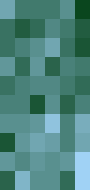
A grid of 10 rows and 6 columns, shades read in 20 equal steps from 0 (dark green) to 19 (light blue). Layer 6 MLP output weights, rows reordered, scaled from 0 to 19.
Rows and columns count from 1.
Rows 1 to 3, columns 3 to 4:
7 7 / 5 9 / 10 13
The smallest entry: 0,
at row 1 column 6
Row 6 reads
8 8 2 10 4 8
